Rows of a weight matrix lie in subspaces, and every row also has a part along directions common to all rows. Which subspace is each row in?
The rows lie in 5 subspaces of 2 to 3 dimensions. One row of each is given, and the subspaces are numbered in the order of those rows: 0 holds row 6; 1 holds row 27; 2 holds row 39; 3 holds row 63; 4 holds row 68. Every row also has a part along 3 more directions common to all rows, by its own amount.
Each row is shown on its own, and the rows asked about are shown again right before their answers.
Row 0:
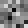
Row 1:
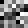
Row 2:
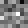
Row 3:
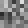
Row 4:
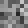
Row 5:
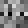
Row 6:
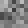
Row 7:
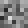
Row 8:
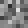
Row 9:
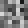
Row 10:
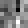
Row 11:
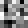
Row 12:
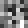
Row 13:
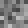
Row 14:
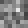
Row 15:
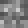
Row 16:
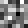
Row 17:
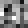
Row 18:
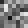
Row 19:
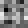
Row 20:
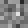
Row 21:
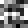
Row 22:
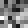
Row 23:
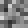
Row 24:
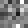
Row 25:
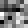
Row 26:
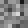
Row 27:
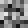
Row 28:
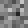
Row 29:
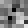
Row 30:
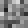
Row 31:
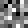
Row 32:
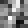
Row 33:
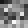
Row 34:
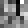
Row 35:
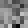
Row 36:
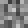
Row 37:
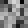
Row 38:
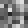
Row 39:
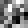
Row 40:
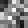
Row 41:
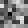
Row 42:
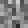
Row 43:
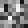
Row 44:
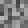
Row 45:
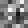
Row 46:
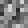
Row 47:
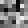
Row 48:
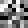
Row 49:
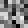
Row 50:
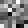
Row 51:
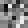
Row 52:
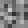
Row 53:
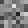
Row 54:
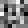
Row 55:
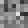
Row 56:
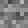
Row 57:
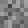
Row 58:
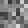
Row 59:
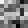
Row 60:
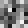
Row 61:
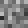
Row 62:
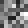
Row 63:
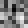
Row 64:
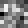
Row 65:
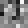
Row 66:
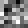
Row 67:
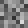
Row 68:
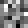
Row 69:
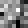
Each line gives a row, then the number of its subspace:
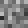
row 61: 3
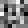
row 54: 2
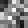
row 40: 0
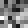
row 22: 3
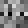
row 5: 3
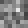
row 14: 1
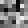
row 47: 1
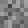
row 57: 1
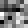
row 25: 1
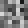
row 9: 0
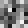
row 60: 0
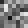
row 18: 4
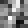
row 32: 0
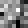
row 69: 1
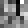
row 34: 4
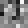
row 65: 2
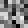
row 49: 3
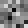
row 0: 0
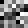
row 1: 4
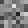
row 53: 4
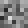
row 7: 1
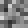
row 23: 2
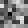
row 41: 3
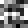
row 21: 1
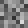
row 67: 4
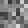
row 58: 3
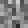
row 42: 3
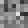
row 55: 4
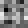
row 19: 2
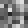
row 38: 3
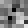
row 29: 0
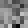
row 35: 3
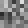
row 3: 0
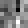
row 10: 1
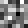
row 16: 1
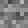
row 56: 1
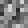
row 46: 2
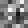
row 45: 2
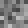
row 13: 3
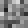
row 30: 2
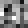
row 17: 2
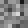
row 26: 4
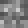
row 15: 1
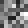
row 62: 4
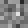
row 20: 4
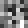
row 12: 0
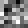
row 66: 2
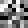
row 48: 0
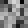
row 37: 0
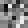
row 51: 4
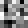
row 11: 2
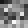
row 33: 1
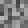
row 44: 3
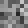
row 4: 3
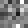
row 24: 3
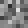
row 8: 2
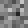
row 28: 3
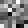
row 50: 0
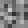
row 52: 3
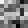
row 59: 1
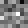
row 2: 4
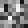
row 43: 4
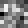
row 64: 1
